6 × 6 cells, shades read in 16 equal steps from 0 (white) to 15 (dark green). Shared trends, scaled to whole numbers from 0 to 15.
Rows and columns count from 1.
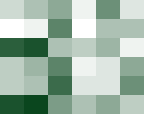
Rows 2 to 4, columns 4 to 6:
0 5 5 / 4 6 1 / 1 2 7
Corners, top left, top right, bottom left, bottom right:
3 2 14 4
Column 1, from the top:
3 0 13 4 4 14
